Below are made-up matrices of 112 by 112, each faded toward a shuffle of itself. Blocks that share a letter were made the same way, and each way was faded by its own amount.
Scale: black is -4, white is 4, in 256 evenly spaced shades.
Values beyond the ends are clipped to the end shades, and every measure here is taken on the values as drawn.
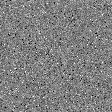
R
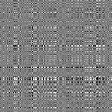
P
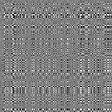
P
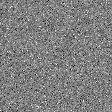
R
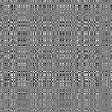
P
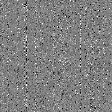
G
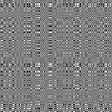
P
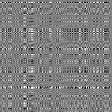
P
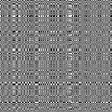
P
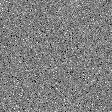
R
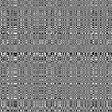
P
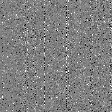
G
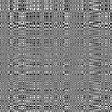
P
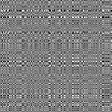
P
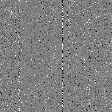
G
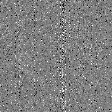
G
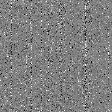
G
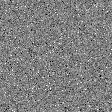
R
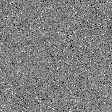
R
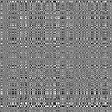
P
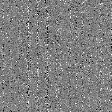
G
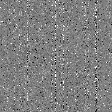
G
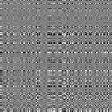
P
